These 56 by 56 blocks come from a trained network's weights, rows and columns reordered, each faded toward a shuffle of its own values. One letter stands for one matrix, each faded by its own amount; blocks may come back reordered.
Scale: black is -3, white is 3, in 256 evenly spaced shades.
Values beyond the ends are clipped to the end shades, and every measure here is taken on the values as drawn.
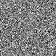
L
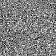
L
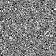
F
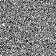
F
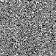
F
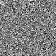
L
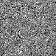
F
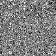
L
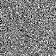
L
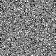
L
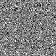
F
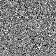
F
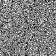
L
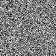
F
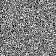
L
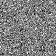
L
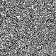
F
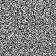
F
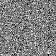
L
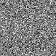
F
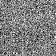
L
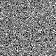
F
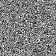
L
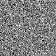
L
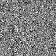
L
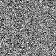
L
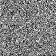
L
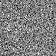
L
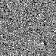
F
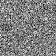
L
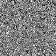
L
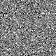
F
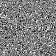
F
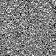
L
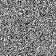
L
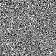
L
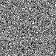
L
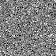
F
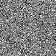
L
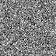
L
